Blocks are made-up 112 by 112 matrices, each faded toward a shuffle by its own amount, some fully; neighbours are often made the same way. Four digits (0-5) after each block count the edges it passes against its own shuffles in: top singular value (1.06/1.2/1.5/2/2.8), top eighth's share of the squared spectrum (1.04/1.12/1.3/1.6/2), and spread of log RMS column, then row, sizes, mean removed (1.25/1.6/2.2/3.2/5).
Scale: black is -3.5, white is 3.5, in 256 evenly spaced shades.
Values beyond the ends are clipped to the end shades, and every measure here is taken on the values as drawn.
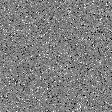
2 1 0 0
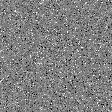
2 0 0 0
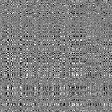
5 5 4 4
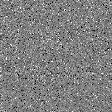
3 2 1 1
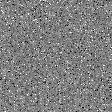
2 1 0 0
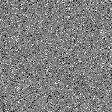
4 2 1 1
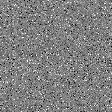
3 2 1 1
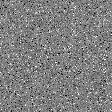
2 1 0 0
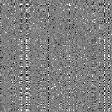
5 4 4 2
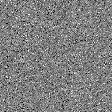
3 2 1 1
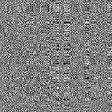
5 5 3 3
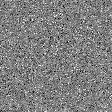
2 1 0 0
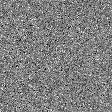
0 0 0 0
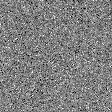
0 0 0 0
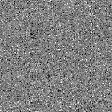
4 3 1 1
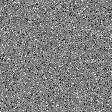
1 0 0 0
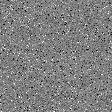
0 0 0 0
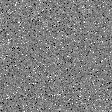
0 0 0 0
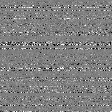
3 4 0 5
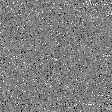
1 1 0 1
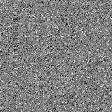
3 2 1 1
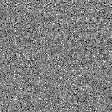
4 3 1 1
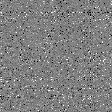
4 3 1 2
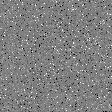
0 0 0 0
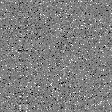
3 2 1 1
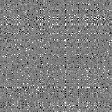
5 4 3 3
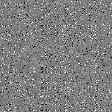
4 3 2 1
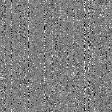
2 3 4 0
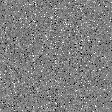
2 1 1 0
